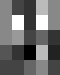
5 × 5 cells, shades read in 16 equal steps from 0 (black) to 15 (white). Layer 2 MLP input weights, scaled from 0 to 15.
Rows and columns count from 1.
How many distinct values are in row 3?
5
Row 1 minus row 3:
0 -5 -1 5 5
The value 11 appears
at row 1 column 4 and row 4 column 4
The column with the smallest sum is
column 3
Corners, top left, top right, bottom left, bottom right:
8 8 4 4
